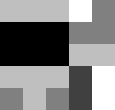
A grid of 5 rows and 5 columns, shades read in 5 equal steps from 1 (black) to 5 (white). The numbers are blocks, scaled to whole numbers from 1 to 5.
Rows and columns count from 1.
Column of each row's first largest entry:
4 4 4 5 5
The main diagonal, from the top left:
4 1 1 2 5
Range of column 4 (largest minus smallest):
3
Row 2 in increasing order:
1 1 1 3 3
